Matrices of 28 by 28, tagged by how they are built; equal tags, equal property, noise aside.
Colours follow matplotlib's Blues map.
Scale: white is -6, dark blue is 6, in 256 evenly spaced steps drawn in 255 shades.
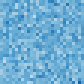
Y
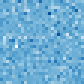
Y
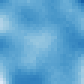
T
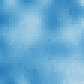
T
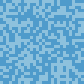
Y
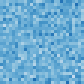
Y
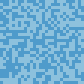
Y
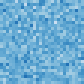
Y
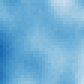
T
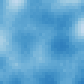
T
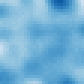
T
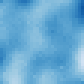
T
